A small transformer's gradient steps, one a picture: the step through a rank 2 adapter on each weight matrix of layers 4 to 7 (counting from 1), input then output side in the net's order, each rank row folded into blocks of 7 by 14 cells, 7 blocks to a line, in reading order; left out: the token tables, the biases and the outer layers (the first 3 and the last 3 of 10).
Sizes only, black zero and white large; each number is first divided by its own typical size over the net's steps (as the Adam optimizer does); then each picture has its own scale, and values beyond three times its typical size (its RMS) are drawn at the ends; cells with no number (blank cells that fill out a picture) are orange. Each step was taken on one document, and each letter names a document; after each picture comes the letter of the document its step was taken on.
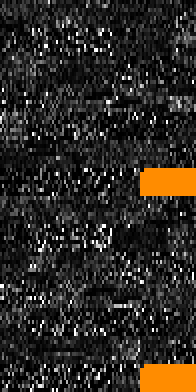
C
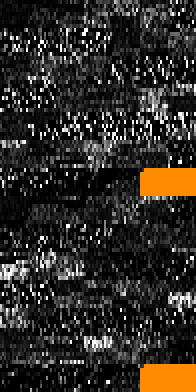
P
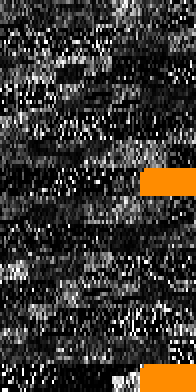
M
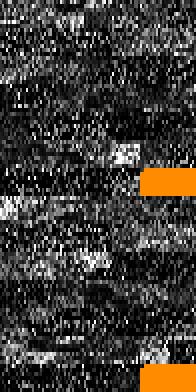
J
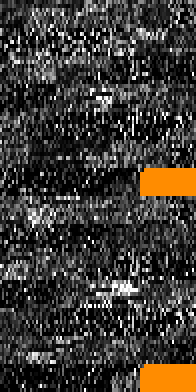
M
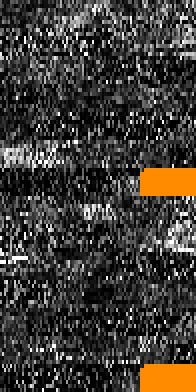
J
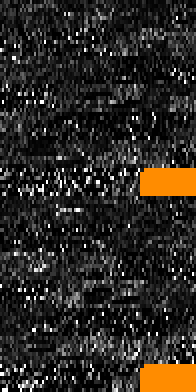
C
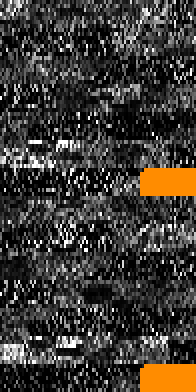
J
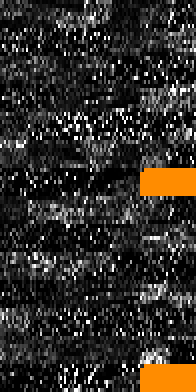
P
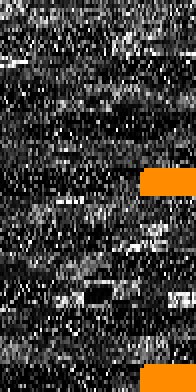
J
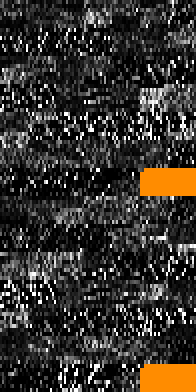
P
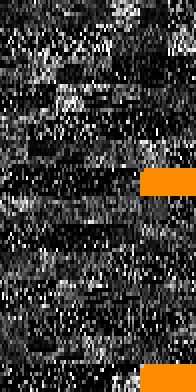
M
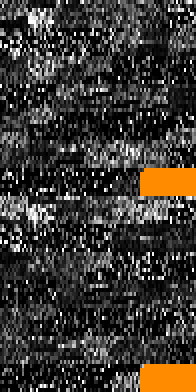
M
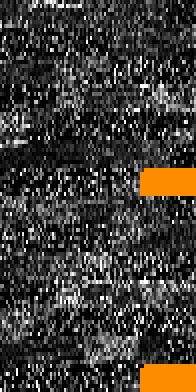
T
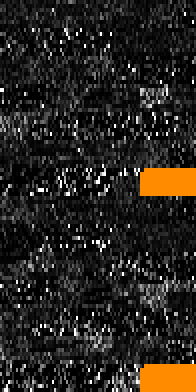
C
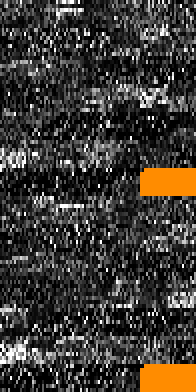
J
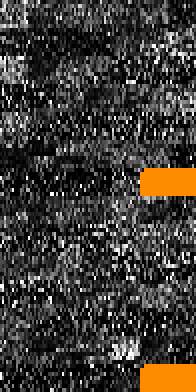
T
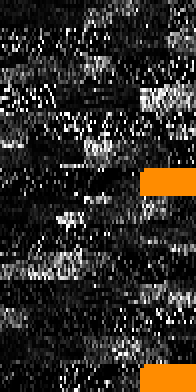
P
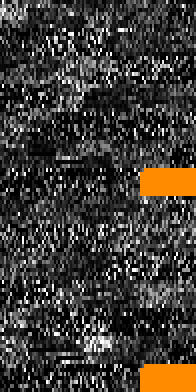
T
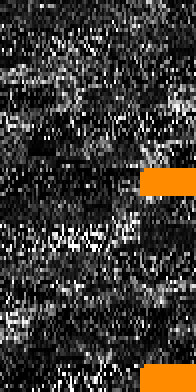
T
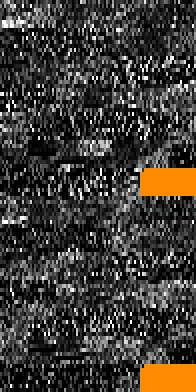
T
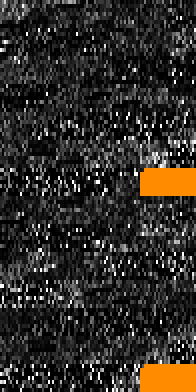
C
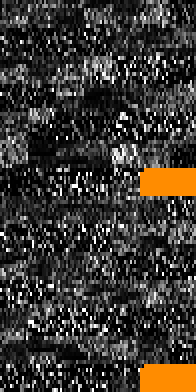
T
